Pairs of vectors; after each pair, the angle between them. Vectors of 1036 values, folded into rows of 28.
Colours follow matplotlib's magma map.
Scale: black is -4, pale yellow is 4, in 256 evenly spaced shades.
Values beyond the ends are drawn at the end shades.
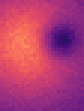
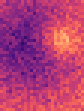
nearly opposite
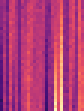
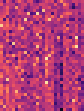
partly opposed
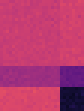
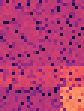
partly opposed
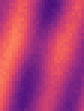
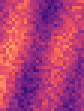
nearly parallel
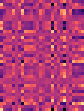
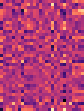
nearly opposite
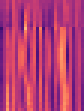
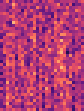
partly aligned
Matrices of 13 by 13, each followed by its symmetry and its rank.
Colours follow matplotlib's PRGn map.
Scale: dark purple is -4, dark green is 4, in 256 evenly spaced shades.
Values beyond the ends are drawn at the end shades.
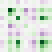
symmetric, rank two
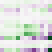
neither, rank two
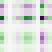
neither, rank one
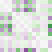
antisymmetric, rank two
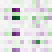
neither, rank two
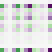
neither, rank one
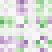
antisymmetric, rank two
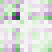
symmetric, rank two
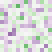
neither, full rank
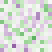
neither, full rank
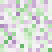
neither, full rank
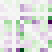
antisymmetric, rank two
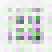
symmetric, rank two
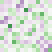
symmetric, full rank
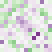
symmetric, full rank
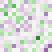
symmetric, full rank
